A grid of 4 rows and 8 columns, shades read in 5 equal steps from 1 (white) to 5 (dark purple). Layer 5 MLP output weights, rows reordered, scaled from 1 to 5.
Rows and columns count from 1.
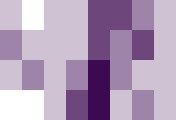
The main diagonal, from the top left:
2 2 2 4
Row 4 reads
1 1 2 4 5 2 3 2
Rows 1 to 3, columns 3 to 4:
2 2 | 2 2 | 2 3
